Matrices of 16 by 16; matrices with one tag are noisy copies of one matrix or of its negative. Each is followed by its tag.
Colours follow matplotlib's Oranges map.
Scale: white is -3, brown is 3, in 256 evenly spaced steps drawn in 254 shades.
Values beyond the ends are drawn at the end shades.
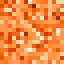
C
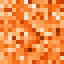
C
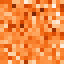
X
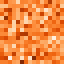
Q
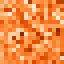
C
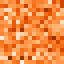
Q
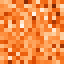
X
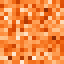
Q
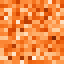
Q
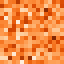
Q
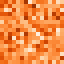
C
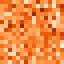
X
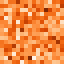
Q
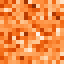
C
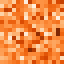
C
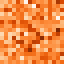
C
